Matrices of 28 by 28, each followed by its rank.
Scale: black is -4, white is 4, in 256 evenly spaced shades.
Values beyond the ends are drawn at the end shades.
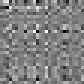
three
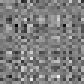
three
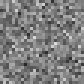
full rank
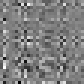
three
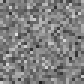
full rank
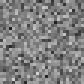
full rank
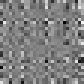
three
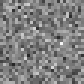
full rank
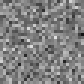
full rank
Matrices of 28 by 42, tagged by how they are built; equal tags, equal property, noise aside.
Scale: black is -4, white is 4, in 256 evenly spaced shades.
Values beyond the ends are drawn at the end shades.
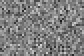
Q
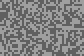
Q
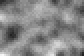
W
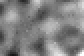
W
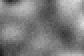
W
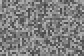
Q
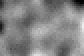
W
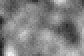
W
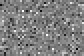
Q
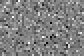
Q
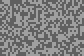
Q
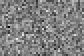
Q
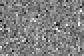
Q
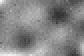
W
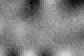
W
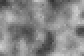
W
